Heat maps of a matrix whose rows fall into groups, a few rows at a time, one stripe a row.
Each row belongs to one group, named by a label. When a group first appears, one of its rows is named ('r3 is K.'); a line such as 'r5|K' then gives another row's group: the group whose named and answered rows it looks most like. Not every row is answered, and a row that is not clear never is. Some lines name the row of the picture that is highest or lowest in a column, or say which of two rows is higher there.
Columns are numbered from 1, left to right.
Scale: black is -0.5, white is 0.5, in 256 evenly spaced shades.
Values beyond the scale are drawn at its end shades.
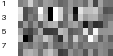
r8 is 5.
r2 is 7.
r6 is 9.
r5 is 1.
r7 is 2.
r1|5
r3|7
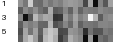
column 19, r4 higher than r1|No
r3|9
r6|5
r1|5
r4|2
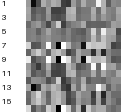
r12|2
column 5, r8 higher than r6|No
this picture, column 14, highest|10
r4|2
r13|9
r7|7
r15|5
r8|5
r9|7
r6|1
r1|9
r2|1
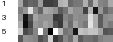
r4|9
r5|7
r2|5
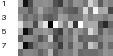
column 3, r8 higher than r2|Yes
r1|9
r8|2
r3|1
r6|2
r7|9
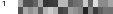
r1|1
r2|5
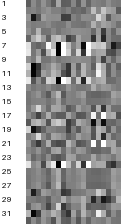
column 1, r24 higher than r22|Yes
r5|5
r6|5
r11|9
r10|9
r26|2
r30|2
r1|2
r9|5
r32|2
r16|5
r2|1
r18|5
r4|1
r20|5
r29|5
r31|9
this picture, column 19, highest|29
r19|9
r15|2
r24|7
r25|2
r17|1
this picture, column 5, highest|7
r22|2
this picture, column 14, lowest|18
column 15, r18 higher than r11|No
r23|1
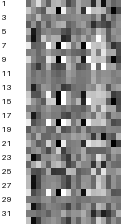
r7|7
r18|7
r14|7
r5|9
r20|5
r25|1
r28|7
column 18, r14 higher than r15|Yes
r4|5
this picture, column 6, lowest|25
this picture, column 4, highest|6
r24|5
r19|2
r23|9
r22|2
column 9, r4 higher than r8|No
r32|9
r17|9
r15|7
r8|1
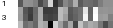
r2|1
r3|1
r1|2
